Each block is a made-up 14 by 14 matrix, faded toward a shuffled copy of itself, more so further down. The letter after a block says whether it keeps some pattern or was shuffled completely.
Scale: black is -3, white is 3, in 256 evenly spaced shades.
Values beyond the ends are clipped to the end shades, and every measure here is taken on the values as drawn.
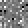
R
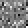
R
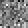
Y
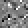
R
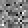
R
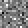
Y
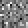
R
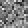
Y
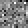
Y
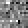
R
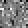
Y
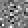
R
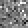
Y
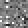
R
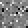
Y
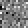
R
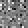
R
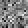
R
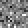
Y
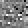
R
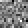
R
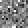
Y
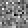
Y
